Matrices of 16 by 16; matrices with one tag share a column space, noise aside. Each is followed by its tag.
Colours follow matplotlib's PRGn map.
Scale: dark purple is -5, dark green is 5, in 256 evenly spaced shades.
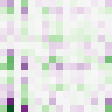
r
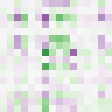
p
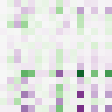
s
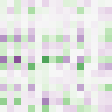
r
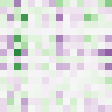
p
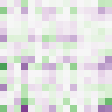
r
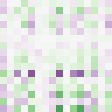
s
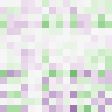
s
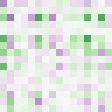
p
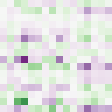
r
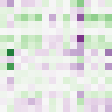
p
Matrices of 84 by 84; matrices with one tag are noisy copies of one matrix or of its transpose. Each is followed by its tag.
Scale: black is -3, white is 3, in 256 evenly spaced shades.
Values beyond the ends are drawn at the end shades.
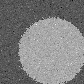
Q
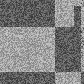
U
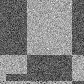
U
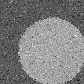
Q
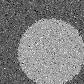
Q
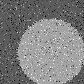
Q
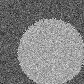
Q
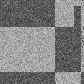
U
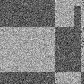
U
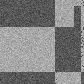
U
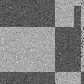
U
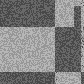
U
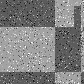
U
